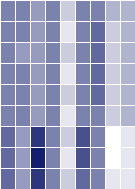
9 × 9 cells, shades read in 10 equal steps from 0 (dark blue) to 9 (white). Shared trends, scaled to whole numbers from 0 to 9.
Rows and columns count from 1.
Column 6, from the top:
4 4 4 4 4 4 2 2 3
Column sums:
33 40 32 36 67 31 32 67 60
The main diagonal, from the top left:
4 4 5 4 7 4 4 9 8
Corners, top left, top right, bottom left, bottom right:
4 6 3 8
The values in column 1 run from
3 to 4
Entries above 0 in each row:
9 9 9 9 9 9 9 8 9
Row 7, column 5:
7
